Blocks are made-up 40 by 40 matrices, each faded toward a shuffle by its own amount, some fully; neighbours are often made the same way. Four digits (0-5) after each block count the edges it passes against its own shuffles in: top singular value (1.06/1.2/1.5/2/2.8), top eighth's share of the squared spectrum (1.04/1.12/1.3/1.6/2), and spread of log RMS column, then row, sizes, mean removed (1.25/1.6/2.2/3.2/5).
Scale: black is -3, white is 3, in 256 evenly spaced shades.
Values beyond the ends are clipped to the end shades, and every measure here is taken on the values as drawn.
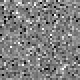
1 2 0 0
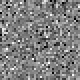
1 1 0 0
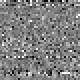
2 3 0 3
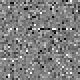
2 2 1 1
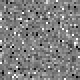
0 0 0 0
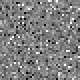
0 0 0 0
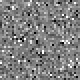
0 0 0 0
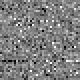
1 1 0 1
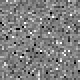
0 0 0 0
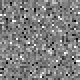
0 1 0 0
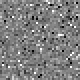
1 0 0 0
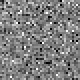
0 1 0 0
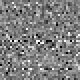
2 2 0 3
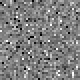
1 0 0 0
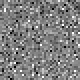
0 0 0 0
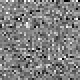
1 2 0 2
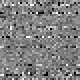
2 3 0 3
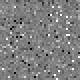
0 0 0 0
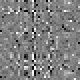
4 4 2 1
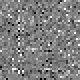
3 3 1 1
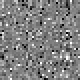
3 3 2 1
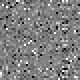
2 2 0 0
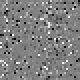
2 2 0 0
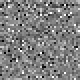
2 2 0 1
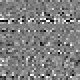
4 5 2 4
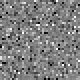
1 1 0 0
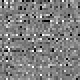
3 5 1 3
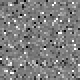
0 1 0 1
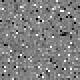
0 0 0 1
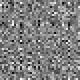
3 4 2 2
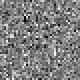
0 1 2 0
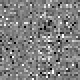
3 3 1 2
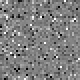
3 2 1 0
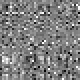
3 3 1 2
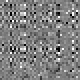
4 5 3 3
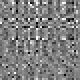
4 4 3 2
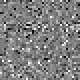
3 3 1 1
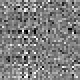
4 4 2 2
